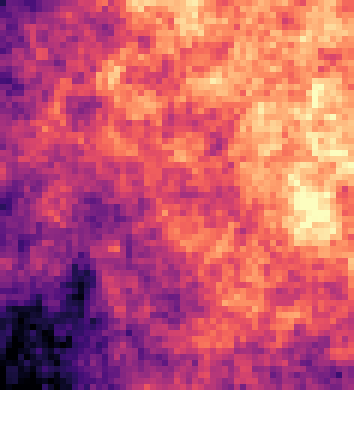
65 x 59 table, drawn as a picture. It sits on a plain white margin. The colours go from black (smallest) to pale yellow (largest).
Stripes: none. Slope: up to the top right. Lone odd cells: none. Ninth with the lowest average: bottom left. Grain: blotchy.
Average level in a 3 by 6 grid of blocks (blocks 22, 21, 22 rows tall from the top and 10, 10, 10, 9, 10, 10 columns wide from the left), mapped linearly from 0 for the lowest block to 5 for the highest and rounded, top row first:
2 3 4 4 4 5 / 2 2 3 3 4 5 / 0 1 2 3 3 3
